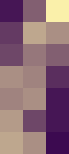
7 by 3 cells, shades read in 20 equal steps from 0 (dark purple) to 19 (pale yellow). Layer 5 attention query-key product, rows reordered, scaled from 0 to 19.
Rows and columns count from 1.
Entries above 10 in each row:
1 2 0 1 1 1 2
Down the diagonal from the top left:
1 13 7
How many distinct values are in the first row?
3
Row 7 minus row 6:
1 6 -1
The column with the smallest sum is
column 3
